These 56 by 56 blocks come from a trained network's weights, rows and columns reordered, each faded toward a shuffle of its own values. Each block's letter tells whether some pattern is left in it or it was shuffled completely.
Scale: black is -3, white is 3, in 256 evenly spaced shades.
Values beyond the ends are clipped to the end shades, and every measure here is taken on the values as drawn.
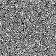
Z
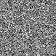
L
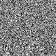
L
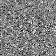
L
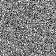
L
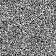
L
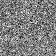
Z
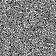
Z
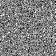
L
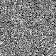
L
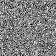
Z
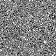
L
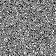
Z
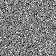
Z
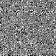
L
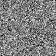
L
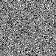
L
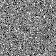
Z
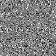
L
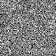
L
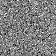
Z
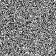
L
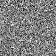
L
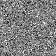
Z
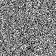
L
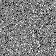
Z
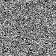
L
